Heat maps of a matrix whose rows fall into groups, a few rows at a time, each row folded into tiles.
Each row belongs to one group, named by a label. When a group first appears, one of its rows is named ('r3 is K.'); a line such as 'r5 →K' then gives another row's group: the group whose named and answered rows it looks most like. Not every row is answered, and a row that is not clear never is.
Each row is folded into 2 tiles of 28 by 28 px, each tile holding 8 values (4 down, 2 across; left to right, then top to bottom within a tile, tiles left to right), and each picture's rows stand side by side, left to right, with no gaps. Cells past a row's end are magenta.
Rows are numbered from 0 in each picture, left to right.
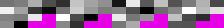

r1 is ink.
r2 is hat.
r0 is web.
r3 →ink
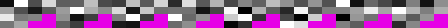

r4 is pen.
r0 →hat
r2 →pen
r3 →hat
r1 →ink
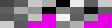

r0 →web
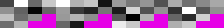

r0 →hat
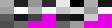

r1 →ink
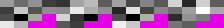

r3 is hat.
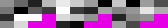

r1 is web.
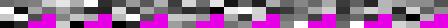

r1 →web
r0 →pen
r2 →pen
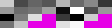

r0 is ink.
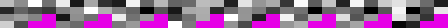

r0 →web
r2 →hat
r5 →hat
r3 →web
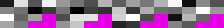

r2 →pen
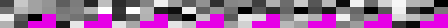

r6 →hat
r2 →web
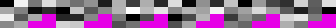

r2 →ink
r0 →hat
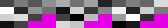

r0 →pen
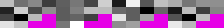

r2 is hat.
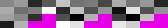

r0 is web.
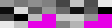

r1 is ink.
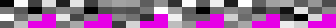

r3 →hat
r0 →hat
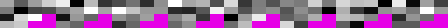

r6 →web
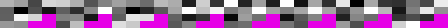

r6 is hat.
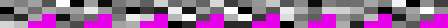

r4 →pen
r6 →web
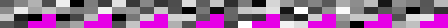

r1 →ink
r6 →web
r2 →ink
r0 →ink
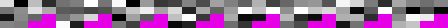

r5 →ink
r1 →web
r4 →ink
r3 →pen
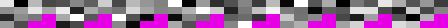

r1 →pen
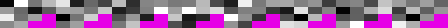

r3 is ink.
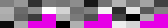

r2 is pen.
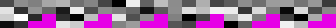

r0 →pen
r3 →ink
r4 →pen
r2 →hat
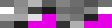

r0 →web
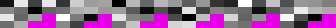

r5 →ink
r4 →hat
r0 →hat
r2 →hat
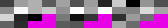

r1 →ink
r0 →ink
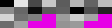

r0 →hat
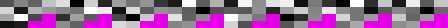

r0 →pen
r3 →hat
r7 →hat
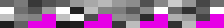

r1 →pen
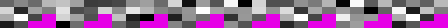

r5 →pen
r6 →hat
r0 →pen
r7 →pen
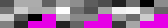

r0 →ink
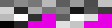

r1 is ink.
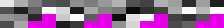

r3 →ink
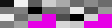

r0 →hat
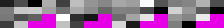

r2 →web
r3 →web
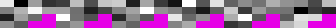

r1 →hat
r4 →pen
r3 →hat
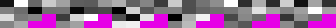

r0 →hat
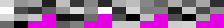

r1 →ink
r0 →web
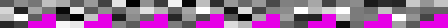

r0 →pen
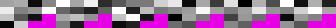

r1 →web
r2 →pen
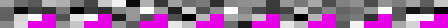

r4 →web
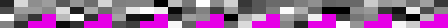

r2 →ink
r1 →pen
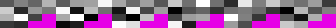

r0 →pen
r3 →web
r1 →pen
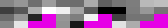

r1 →web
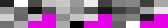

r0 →hat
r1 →web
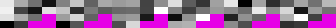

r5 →pen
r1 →pen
